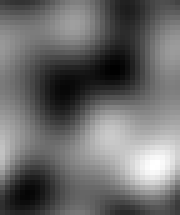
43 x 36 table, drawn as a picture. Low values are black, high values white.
Lone odd cells: none. Ninth with the highest average: bottom right. Average level on the scale: 40%. Histogram: bell-shaped.
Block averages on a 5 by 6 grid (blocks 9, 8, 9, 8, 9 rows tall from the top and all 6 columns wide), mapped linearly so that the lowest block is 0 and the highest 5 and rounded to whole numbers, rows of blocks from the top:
2 2 3 1 1 2 / 2 1 1 0 1 3 / 3 1 1 2 3 3 / 3 2 3 4 5 5 / 1 1 2 2 3 3
